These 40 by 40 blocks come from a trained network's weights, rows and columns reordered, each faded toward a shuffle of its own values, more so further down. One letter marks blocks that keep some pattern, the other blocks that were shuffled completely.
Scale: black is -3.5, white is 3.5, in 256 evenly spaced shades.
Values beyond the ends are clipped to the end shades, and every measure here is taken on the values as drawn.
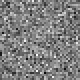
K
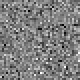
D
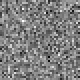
K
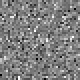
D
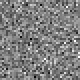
K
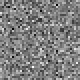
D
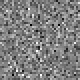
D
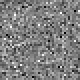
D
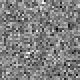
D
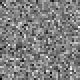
K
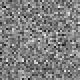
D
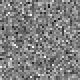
K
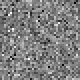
K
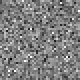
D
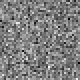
K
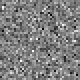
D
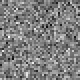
K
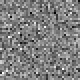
D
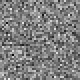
K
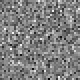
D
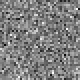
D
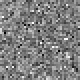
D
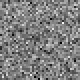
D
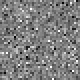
D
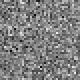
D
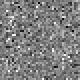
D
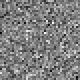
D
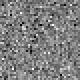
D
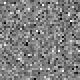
K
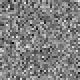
D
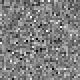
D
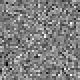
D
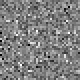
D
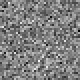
K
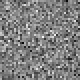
D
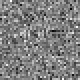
D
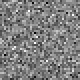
K
